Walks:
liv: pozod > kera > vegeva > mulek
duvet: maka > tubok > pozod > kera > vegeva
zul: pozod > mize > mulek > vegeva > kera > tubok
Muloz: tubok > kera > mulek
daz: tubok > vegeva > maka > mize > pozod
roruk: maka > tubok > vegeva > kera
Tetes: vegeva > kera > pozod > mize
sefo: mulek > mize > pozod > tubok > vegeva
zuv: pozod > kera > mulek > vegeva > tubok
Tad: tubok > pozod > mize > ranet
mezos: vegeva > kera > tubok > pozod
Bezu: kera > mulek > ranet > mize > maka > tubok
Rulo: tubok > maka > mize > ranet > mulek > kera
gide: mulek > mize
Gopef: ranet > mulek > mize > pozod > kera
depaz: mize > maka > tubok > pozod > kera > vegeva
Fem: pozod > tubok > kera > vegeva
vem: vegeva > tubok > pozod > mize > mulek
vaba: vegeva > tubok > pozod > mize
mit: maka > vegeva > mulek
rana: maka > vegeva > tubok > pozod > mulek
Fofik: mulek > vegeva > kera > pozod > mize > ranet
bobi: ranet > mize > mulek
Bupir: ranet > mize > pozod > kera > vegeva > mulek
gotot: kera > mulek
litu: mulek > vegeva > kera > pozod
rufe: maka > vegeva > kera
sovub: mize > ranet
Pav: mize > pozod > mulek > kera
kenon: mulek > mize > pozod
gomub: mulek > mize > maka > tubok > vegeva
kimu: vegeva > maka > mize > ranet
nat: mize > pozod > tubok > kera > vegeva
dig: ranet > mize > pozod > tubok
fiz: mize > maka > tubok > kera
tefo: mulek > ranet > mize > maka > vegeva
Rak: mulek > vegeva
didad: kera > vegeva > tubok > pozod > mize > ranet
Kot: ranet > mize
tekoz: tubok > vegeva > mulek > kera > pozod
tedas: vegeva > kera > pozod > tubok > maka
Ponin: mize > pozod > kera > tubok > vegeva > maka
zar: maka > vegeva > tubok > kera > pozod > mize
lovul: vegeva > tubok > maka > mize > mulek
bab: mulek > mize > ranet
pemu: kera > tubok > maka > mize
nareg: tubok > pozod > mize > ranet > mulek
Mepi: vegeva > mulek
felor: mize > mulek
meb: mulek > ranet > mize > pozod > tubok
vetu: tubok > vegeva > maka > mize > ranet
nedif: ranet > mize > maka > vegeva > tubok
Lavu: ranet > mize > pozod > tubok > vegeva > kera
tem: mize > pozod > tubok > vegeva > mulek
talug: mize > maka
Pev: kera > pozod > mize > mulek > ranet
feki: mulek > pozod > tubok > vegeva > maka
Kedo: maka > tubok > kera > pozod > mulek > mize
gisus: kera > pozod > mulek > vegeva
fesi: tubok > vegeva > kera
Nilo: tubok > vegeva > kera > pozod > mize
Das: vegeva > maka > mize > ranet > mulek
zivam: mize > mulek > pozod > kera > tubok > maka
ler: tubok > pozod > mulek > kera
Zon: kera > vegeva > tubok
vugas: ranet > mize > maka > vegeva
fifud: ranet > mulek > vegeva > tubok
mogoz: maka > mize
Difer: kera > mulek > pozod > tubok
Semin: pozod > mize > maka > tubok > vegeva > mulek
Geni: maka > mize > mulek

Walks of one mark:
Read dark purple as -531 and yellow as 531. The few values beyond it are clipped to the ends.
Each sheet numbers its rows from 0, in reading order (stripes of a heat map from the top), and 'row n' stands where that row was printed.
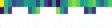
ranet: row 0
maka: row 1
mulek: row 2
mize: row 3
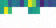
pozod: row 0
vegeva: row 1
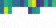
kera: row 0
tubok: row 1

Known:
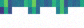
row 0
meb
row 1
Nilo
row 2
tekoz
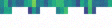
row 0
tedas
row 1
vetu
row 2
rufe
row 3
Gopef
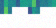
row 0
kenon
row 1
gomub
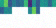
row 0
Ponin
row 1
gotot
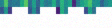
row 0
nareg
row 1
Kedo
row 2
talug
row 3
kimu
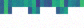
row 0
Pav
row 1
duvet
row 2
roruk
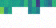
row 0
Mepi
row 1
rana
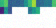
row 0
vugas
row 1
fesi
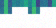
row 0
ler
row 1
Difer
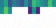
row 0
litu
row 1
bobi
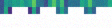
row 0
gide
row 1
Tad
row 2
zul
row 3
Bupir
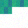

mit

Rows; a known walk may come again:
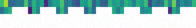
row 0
fesi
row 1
talug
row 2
Tetes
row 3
zar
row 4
mit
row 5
feki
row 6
fiz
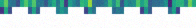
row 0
Tad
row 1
didad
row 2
rana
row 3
Lavu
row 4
Semin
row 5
tefo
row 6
felor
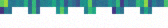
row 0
nedif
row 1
ler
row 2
litu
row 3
mezos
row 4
pemu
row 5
vaba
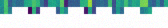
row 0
tekoz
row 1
sovub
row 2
Fem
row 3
dig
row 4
Geni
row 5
Zon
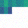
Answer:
Das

